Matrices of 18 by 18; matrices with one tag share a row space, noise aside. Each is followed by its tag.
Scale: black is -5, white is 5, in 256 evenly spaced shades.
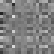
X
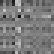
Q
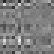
Q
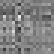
Q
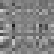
X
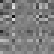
X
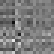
Q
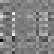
X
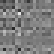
Q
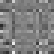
X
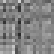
Q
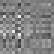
Q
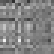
Q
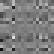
X
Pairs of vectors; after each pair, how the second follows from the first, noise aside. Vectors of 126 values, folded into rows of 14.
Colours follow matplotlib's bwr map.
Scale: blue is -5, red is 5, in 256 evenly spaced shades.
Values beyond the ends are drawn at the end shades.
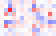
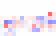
partly zeroed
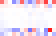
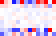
scaled up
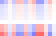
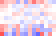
sign-scrambled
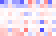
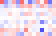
sign-scrambled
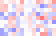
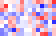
scaled up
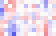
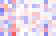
sign-scrambled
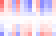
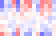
negated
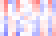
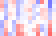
reversed
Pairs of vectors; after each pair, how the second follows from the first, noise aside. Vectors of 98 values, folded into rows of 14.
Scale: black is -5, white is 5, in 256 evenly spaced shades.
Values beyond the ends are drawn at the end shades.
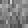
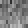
negated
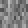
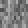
copied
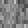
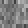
negated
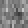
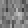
negated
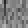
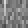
negated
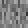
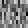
scaled up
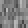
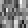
scaled up
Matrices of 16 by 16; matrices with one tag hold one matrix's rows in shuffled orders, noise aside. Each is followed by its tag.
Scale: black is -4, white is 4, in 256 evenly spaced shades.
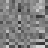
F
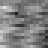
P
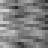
P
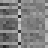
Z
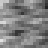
P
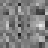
F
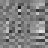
F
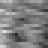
P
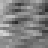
P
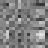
F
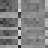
Z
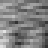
P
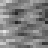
P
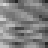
P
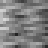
P
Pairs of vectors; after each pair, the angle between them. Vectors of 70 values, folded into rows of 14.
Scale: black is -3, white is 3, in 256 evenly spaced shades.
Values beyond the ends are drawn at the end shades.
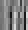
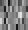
orthogonal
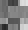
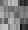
nearly opposite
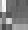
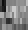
nearly opposite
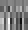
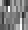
partly opposed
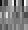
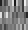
nearly parallel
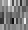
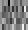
orthogonal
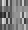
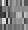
nearly parallel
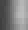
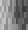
nearly opposite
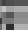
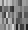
partly opposed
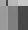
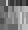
nearly opposite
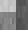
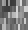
partly opposed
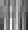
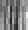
nearly opposite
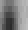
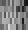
partly opposed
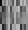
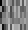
nearly parallel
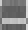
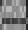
nearly opposite
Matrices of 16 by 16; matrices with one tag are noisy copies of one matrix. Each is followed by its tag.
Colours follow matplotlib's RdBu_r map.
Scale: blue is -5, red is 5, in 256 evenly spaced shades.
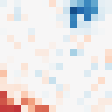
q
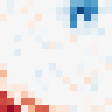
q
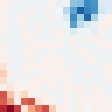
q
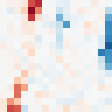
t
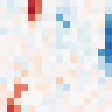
t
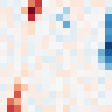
t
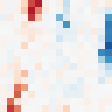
t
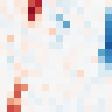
t
